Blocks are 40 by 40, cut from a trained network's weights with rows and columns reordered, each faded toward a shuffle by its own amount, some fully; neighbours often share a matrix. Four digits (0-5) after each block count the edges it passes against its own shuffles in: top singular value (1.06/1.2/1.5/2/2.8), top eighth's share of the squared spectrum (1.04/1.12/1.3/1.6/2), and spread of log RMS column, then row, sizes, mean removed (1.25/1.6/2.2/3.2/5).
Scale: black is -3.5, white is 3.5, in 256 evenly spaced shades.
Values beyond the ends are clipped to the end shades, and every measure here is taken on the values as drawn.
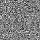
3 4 1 0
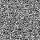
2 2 0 0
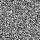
0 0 0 0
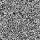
2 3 0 0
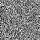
2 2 0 0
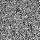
0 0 0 0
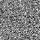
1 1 0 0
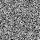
0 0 0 0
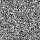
0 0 0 0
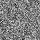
0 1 0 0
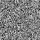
1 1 0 0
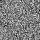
0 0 0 0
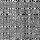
3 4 0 3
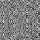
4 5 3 1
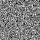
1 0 0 0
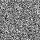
0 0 0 0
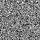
2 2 0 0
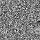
1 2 0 0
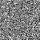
0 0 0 1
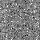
1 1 0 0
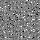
1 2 0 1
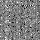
2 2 0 1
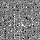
2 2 0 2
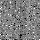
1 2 0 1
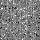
2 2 0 1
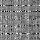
3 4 0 3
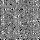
2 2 0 1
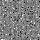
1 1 0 0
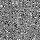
1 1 0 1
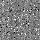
1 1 0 1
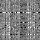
4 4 1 3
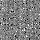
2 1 0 1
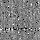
2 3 0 1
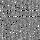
2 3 0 1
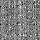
3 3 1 2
